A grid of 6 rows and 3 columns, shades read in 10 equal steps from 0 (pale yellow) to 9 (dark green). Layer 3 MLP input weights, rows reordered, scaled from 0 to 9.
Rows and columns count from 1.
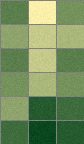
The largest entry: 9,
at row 6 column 2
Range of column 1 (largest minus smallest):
3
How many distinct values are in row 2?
3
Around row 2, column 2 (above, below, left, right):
0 2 4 3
